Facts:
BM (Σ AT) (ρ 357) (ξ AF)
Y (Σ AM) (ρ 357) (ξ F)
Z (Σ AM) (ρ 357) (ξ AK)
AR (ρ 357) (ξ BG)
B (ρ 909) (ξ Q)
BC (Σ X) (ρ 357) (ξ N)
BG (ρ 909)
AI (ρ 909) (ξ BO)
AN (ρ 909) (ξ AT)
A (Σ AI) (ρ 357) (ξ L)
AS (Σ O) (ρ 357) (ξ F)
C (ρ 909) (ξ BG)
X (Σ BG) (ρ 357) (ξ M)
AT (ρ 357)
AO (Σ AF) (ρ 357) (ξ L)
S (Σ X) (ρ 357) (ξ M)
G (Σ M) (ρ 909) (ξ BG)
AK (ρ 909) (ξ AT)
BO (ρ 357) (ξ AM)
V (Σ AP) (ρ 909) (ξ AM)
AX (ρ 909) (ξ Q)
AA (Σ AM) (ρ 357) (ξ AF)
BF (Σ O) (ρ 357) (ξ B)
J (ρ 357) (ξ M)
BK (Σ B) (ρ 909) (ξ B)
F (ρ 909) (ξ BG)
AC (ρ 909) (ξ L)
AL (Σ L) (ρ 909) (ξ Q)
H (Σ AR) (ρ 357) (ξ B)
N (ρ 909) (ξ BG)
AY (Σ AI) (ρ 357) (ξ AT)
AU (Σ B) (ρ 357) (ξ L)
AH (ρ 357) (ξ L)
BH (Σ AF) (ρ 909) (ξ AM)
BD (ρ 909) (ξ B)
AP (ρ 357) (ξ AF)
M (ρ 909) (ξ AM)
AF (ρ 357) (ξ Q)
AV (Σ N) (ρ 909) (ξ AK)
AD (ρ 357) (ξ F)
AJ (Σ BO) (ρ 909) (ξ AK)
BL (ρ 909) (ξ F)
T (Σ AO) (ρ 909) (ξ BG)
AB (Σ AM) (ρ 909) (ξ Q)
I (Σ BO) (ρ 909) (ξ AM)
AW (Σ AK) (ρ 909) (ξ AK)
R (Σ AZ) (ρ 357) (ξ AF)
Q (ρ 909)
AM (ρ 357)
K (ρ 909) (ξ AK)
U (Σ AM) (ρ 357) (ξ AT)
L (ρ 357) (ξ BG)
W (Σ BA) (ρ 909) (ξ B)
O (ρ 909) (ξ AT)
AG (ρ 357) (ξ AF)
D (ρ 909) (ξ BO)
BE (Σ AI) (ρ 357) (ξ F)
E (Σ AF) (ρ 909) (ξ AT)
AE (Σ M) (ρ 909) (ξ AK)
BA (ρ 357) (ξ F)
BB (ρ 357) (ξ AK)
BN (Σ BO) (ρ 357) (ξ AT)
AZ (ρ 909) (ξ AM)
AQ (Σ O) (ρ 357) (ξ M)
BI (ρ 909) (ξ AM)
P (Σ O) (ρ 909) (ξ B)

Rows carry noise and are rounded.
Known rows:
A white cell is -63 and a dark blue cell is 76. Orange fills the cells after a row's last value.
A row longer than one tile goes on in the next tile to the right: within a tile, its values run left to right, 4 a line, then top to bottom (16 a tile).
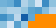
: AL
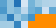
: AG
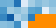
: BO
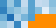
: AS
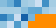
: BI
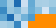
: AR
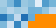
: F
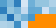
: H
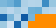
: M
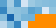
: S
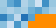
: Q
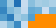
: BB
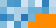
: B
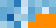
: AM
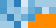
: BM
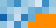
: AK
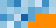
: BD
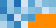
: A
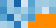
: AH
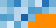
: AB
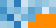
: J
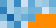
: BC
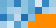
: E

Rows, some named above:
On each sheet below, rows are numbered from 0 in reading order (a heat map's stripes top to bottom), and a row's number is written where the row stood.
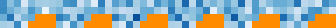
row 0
AQ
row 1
B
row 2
G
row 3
AO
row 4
Y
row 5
AJ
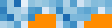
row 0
BN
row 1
X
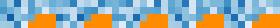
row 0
Y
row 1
I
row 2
BK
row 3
AA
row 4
BE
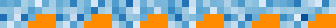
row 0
O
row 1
E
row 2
Z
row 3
U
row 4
BG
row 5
AI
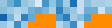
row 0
AK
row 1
BB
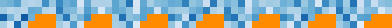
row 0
M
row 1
BF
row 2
AA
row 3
BH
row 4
AT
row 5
T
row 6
BE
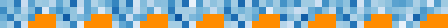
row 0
AF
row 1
Y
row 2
AY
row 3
AU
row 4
AO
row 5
AE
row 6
L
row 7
P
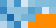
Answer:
S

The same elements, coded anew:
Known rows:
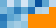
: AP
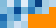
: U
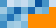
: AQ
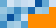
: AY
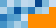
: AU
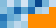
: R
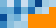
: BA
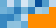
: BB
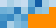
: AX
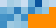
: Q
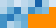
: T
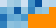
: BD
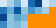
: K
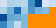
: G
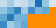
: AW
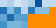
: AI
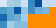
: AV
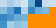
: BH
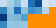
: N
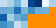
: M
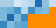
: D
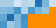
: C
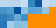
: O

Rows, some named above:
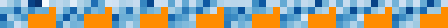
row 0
M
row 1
P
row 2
G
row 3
L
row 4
O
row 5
AU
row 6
AU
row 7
BF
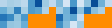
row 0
BG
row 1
Y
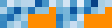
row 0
AS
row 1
U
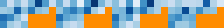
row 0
BC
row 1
AF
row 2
U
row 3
BK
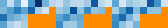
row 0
AF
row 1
BK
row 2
AS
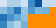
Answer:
AE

